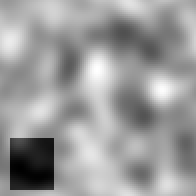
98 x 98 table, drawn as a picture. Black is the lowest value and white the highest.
Ninth with the lowest average: bottom left. Histogram: skewed, a long tail of low values. Roughest part: bottom left. Odd patch: lower, in the bottom left. Mirror symmetry: none.
